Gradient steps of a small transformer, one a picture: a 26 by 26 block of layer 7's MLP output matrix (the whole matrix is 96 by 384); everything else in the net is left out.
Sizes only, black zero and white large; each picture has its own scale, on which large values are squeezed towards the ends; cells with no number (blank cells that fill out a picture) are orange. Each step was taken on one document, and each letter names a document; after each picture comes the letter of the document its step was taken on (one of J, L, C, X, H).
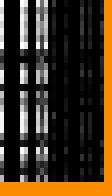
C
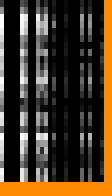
C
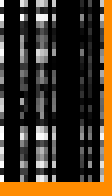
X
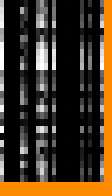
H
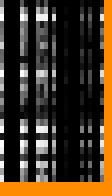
X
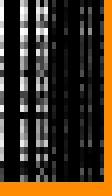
C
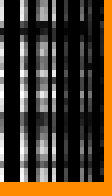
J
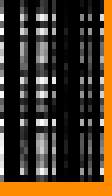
H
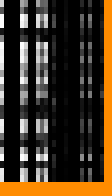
C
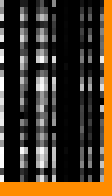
H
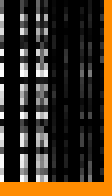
C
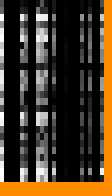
X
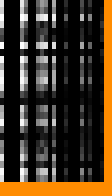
J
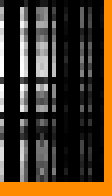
J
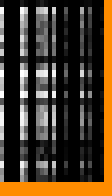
J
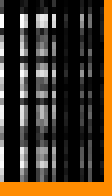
J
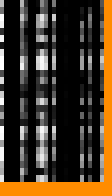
H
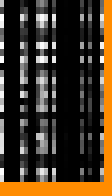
H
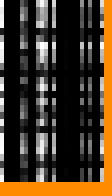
H
